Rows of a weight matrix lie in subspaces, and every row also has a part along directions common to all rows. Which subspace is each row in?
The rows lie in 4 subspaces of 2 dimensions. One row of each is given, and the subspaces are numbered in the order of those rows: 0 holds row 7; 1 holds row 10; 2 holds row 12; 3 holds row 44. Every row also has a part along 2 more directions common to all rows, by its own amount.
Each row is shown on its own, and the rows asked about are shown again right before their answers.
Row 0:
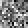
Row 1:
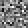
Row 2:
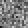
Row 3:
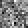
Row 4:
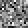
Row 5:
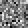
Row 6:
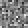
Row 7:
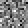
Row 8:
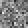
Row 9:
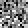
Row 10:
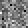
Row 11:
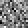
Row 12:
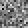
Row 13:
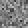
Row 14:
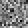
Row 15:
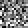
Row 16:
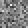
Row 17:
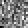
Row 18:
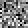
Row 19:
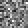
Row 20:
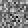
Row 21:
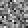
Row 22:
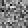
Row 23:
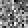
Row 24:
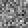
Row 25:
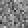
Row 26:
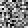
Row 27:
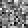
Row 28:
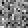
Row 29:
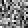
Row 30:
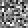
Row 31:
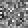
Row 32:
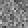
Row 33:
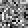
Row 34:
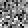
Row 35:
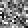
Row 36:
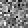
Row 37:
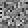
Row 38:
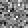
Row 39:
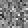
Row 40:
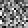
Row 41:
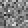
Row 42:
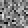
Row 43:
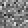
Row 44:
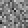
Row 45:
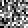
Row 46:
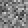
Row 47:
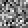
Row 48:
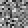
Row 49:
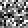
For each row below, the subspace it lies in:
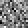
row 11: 3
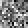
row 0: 3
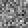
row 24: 2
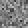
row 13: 2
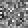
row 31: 0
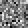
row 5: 2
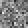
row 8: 3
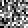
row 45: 1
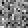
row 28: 1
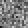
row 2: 1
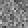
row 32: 3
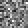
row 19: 0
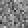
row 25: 3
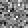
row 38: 2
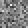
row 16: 1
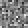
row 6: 3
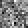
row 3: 3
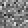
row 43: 2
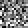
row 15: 3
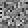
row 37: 0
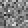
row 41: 2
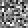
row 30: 1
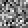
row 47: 2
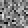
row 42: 1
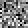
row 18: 0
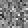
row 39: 0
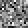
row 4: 2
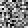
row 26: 0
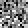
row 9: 0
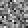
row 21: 3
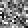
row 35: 3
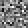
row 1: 1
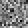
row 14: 2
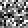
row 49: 2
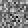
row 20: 2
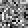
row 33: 2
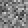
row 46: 0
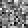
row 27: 3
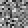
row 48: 0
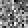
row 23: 3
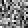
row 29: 1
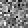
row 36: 2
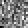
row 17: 1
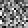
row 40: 3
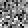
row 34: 0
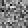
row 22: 1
